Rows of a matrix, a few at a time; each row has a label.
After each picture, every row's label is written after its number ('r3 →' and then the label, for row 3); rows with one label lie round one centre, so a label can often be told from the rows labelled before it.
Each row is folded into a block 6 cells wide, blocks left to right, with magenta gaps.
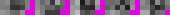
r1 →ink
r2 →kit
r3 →ink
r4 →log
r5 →ink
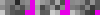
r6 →kit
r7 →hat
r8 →kit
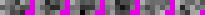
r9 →kit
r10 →ink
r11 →ink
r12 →ink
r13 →hat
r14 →hat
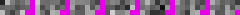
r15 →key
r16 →hat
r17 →hat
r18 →log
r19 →kit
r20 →hat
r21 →hat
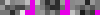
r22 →key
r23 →ink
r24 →kit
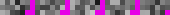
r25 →kit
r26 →log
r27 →hat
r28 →key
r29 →kit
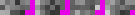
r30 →kit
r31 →kit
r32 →log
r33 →kit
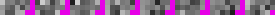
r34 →hat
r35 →key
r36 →key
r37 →hat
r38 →kit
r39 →log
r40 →kit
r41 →hat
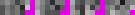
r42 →log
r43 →kit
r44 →hat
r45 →log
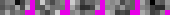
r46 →log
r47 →key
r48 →ink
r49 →kit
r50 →ink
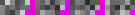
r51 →key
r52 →log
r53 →log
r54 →hat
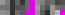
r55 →ink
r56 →hat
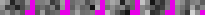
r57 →ink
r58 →log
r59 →log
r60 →kit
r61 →ink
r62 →hat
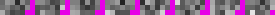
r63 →kit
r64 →log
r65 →ink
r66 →kit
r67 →key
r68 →hat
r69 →hat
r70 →log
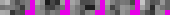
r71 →kit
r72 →ink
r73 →ink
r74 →hat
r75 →hat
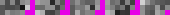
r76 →log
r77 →kit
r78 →log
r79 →kit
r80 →hat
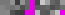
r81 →kit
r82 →key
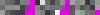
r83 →kit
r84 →key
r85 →log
